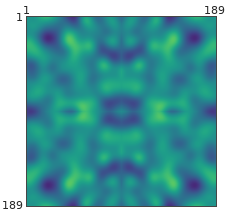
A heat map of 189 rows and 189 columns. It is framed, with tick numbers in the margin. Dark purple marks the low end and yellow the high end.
Mirror symmetry: left to right and top to bottom. Grain: smooth. Seam: none.
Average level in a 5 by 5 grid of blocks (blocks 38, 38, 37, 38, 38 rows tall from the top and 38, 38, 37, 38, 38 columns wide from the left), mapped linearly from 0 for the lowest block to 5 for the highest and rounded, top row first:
24242 | 34443 | 35053 | 34443 | 24242
